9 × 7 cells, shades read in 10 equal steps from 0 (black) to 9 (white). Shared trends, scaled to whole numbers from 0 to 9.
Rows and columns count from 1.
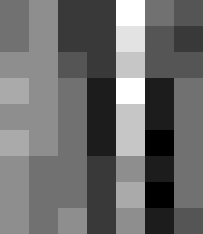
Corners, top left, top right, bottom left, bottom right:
4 3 5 3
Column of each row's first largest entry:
5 5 5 5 5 5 1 5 1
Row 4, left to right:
6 5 4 1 9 1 4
